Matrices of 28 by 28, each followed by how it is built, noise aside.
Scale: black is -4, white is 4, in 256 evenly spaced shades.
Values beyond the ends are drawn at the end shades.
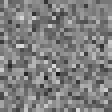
noise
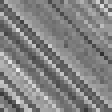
Toeplitz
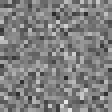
noise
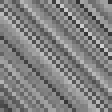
Toeplitz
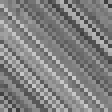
Toeplitz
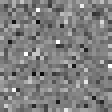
noise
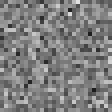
noise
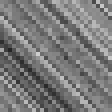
Toeplitz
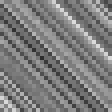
Toeplitz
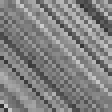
Toeplitz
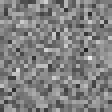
noise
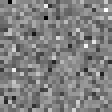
noise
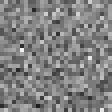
noise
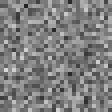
noise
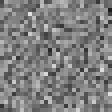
noise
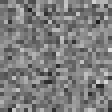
noise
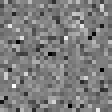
noise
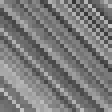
Toeplitz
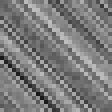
Toeplitz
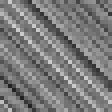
Toeplitz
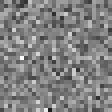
noise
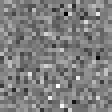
noise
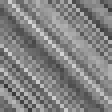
Toeplitz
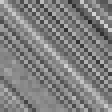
Toeplitz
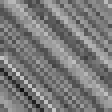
Toeplitz
